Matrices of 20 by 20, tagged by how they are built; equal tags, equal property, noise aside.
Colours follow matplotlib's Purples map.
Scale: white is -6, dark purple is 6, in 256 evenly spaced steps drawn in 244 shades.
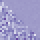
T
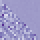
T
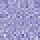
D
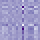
D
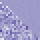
T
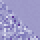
T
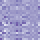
D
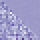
T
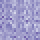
D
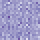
D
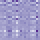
D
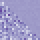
T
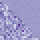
T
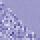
T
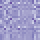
D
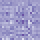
D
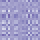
D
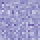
D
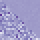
T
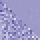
T
